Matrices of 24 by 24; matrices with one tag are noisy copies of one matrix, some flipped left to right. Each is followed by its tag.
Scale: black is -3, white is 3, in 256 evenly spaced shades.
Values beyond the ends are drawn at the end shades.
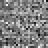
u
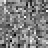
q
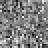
q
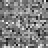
u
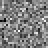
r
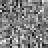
q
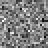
r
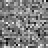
u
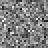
r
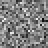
r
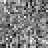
q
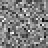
r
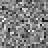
r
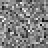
r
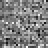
u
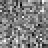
q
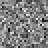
r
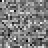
u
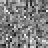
q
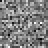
u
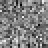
q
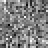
q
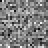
u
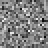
r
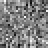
q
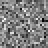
r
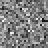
r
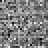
u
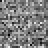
u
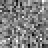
q
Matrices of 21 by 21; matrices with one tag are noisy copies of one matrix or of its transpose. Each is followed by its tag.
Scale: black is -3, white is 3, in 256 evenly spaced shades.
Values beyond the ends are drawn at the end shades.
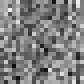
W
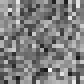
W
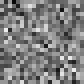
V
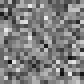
V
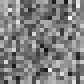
W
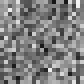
W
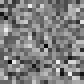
V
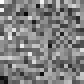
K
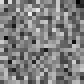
K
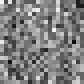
K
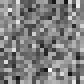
W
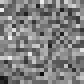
K
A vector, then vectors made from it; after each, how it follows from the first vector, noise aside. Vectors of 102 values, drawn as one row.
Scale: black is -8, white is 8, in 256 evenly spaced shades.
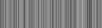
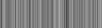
wrapped around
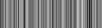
scaled up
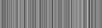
sign-scrambled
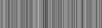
wrapped around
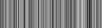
scaled up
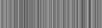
sign-scrambled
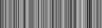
scaled up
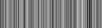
scaled up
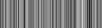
scaled up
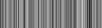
scaled up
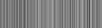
sign-scrambled
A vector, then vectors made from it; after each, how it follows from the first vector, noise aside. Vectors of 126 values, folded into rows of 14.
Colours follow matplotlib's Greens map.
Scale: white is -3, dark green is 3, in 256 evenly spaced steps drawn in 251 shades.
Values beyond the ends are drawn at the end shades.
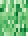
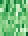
negated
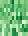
wrapped around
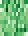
sign-scrambled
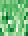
wrapped around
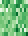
sign-scrambled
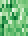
wrapped around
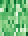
negated
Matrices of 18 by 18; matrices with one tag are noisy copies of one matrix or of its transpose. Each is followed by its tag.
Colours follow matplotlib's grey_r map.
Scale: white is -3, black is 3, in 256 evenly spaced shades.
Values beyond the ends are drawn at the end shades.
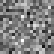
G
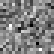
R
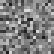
R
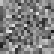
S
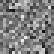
G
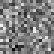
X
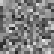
S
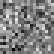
X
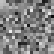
S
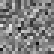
R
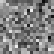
S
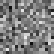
G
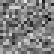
X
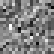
R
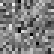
R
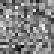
X
